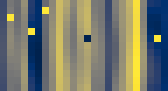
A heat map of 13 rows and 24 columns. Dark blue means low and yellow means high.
No overall slope runs across the table. On average the colour sits 50% of the way up the scale. Five lone cells stand out: four far higher and one far lower than their neighbours. Streaks run downward.
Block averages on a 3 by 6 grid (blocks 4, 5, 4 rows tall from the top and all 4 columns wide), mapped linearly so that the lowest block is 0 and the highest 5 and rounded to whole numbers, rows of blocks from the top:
315350 / 314351 / 315351
